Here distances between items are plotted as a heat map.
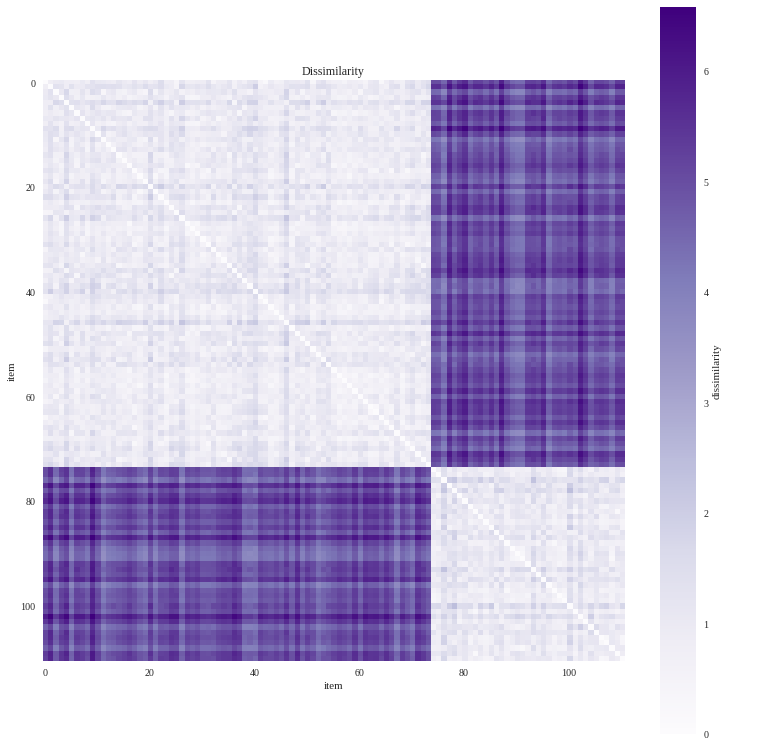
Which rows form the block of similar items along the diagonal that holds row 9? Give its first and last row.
0 to 73
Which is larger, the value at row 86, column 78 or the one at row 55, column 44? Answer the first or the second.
the first
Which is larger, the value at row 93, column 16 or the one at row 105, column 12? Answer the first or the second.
the first
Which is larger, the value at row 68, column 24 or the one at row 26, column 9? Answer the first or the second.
the second
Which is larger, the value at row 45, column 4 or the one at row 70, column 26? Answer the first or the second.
the second
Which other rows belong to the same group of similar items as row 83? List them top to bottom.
74, 75, 76, 77, 78, 79, 80, 81, 82, 84, 85, 86, 87, 88, 89, 90, 91, 92, 93, 94, 95, 96, 97, 98, 99, 100, 101, 102, 103, 104, 105, 106, 107, 108, 109, 110
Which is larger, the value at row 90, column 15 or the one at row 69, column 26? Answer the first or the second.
the first
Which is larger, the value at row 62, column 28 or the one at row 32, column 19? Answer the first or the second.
the second
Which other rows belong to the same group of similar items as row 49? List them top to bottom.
0, 1, 2, 3, 4, 5, 6, 7, 8, 9, 10, 11, 12, 13, 14, 15, 16, 17, 18, 19, 20, 21, 22, 23, 24, 25, 26, 27, 28, 29, 30, 31, 32, 33, 34, 35, 36, 37, 38, 39, 40, 41, 42, 43, 44, 45, 46, 47, 48, 50, 51, 52, 53, 54, 55, 56, 57, 58, 59, 60, 61, 62, 63, 64, 65, 66, 67, 68, 69, 70, 71, 72, 73
